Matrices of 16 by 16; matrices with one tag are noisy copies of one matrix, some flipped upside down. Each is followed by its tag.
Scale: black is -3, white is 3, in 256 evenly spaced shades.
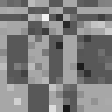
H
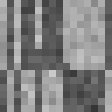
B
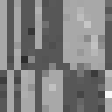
B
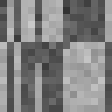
B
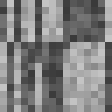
B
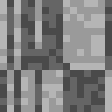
B
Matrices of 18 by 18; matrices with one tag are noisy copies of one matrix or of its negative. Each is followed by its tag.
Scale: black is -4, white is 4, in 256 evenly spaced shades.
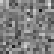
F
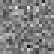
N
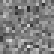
N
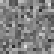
F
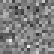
N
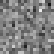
F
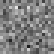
N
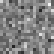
F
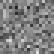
N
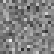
N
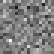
N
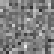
F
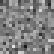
F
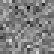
N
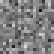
F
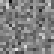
F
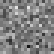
N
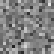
F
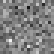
N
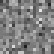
F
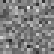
N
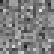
F
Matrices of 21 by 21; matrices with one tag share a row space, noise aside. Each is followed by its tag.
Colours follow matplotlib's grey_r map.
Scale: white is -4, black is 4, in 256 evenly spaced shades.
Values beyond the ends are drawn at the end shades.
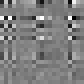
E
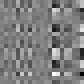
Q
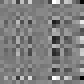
Q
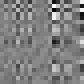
Q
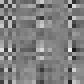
E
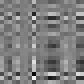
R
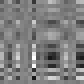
R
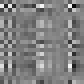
E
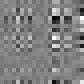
Q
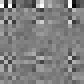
E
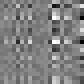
Q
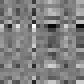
R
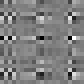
E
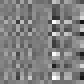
Q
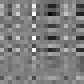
R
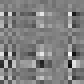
E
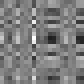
R
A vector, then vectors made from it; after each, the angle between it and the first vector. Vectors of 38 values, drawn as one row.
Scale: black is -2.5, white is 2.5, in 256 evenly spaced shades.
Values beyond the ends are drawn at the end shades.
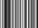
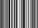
orthogonal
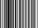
partly aligned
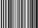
orthogonal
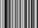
nearly parallel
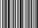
partly aligned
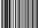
partly aligned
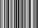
orthogonal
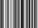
partly opposed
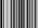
nearly opposite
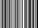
partly aligned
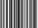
partly opposed
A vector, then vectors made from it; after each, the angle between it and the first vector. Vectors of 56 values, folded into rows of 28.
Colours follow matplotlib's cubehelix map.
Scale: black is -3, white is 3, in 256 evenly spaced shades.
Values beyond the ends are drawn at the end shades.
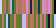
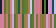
partly opposed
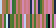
nearly parallel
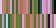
nearly parallel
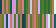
nearly opposite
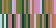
partly opposed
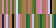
orthogonal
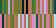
orthogonal
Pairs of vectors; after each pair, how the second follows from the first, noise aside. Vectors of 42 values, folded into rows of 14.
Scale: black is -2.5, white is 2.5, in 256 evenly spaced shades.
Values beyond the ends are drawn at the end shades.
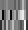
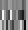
negated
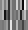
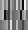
copied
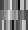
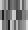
wrapped around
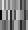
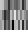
wrapped around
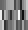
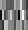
negated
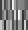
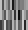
negated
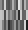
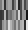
negated
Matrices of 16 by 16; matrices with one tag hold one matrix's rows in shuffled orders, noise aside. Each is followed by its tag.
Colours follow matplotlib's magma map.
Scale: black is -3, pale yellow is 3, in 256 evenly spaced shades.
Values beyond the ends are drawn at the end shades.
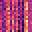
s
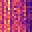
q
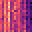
q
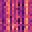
s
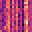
s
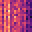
q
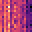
q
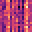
s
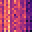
q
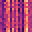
s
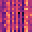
s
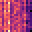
q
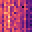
q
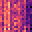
q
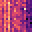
q
